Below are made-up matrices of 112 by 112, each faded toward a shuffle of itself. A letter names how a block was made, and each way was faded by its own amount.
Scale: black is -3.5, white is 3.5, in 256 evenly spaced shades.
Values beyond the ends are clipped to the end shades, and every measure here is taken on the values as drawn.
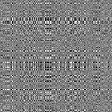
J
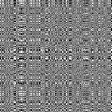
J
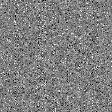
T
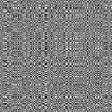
J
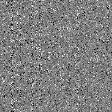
T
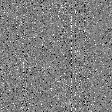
T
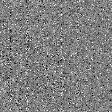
T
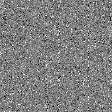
T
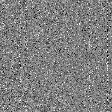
T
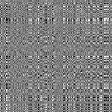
J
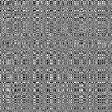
J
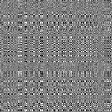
J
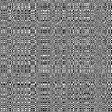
J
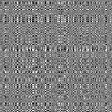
J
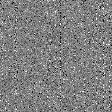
T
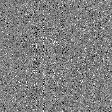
T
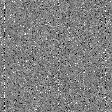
T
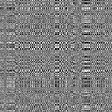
J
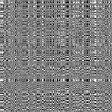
J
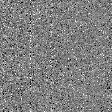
T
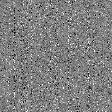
T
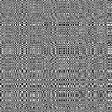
J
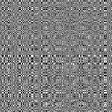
J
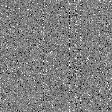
T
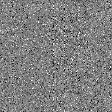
T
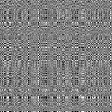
J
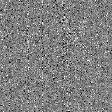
T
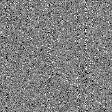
T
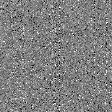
T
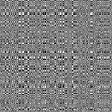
J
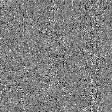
T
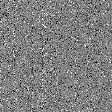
T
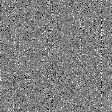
T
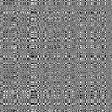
J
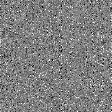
T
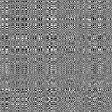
J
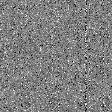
T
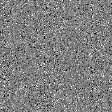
T
